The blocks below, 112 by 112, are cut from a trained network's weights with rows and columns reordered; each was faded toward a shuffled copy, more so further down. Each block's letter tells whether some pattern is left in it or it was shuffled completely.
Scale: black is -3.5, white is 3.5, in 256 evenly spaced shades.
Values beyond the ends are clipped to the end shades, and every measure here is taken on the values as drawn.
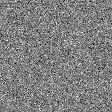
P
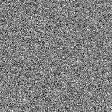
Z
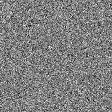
Z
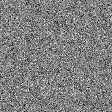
P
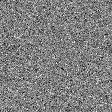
P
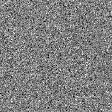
Z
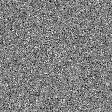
P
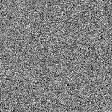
Z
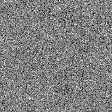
Z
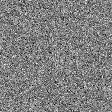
P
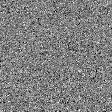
Z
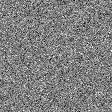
P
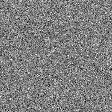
Z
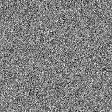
Z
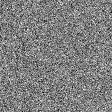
P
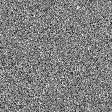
P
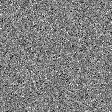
P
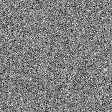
P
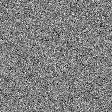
P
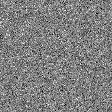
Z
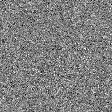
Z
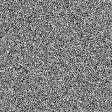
Z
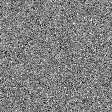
P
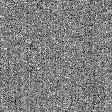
Z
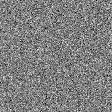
Z
